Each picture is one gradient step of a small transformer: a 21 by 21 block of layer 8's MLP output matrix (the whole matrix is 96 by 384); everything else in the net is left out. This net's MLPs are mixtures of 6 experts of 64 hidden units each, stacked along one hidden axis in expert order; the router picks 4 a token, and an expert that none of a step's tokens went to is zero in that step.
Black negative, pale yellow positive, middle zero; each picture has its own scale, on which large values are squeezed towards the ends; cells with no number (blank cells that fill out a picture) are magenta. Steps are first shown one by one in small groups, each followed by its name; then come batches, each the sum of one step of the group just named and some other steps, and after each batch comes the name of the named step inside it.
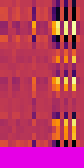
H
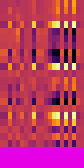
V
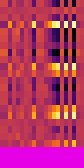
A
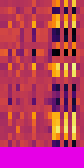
V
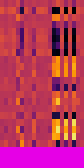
H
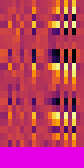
V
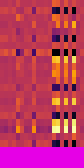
H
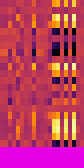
V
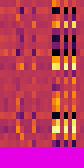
H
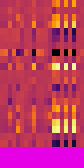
V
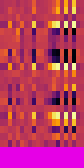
V
